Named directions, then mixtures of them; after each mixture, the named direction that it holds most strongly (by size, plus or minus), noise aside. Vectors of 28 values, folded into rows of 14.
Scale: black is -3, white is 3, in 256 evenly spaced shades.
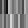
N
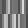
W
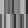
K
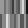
K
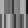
K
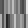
K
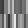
K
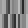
W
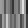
K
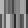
K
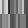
N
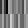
N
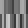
K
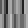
N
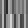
N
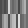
W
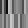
N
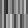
N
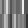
W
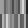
K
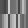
W
